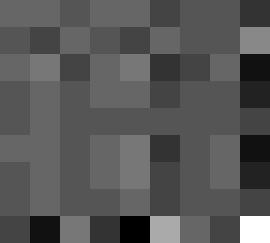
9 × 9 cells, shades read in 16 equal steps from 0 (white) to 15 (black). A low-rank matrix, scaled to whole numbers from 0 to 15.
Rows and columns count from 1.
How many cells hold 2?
0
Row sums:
89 87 91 91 90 90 89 90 85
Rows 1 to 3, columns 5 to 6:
9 11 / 11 9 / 8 12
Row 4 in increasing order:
9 9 9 10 10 10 10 11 13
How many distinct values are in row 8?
3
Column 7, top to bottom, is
10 10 11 10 10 10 10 10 9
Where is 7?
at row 2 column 9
